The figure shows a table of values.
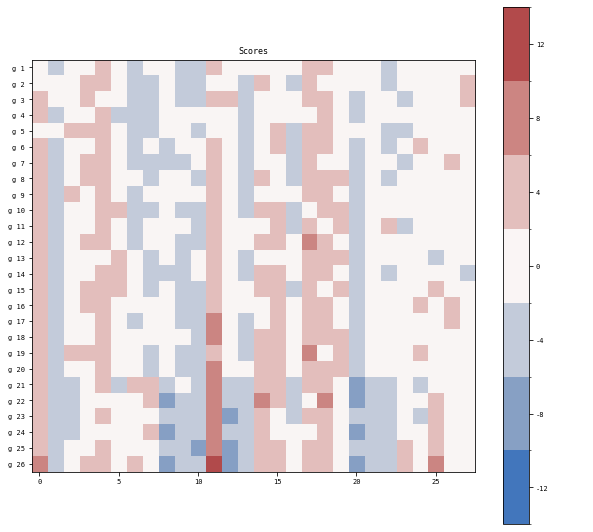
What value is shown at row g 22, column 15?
4
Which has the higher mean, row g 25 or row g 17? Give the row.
g 17
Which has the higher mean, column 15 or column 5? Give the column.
15
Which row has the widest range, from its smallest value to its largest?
g 26
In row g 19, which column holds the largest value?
17
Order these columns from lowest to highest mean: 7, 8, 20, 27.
20, 8, 7, 27
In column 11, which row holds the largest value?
g 26
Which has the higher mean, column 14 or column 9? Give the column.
14
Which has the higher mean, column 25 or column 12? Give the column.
25
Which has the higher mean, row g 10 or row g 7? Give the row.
g 10
